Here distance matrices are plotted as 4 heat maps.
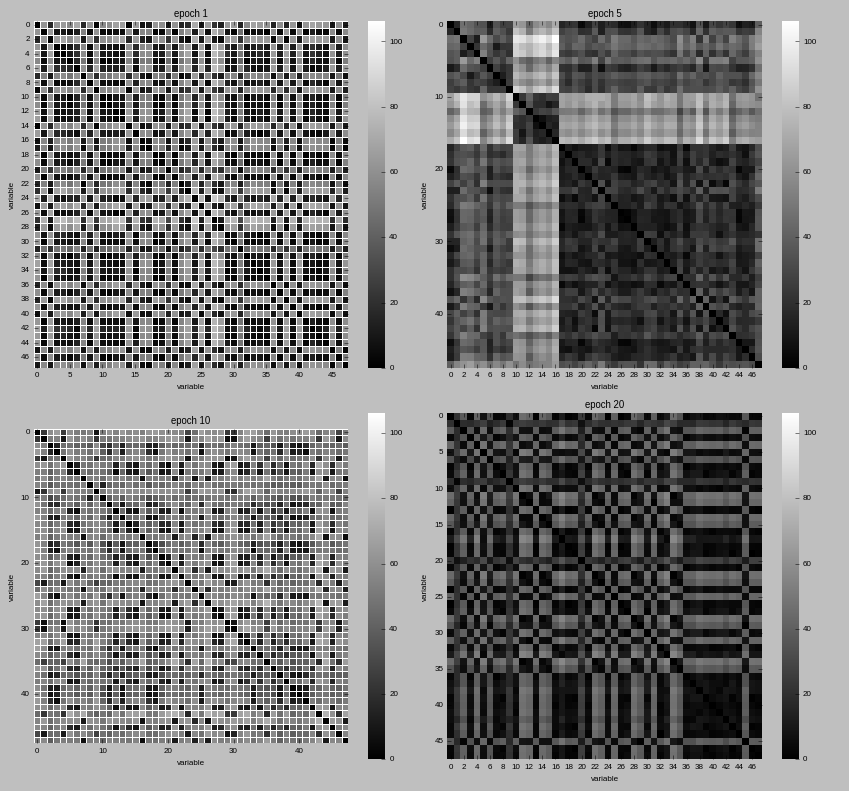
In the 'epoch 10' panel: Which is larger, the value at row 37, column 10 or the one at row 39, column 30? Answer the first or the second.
the second
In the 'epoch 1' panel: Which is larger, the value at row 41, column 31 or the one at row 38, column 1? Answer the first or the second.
the second
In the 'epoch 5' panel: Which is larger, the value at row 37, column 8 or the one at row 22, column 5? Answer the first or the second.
the second
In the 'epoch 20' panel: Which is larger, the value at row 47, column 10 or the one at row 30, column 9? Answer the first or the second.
the second
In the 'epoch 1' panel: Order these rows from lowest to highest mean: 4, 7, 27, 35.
35, 4, 7, 27
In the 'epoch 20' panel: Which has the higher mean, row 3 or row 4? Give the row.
4
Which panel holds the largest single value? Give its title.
epoch 5
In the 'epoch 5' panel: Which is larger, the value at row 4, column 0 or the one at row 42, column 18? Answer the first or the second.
the first
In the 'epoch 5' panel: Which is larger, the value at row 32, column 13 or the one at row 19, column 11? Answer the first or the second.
the second
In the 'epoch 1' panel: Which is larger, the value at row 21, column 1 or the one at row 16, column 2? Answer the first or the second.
the second
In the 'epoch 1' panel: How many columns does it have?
48
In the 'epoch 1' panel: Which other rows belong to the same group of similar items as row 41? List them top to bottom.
1, 3, 4, 5, 6, 8, 10, 11, 12, 13, 15, 18, 19, 21, 24, 26, 29, 30, 32, 33, 34, 35, 37, 39, 42, 43, 44, 46
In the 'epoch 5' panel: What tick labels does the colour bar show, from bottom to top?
0, 20, 40, 60, 80, 100
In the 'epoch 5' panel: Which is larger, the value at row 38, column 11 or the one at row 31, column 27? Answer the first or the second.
the first
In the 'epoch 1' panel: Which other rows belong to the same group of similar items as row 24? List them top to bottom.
1, 3, 4, 5, 6, 8, 10, 11, 12, 13, 15, 18, 19, 21, 26, 29, 30, 32, 33, 34, 35, 37, 39, 41, 42, 43, 44, 46
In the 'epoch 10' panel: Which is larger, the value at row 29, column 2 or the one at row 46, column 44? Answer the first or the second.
the second
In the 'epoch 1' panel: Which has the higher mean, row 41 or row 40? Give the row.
40
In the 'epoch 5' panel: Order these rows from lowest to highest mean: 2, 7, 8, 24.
24, 8, 7, 2
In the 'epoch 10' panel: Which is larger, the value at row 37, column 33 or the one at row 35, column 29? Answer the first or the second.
the second
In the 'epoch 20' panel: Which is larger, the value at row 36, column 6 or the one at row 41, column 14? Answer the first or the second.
the second
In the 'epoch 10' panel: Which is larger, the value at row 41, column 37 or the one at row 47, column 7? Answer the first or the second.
the first
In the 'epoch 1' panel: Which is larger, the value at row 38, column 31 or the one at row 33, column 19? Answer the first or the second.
the first
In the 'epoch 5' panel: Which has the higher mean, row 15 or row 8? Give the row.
15
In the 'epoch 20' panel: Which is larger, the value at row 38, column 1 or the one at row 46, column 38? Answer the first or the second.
the first
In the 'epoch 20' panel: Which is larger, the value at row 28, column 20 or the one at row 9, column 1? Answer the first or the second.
the first
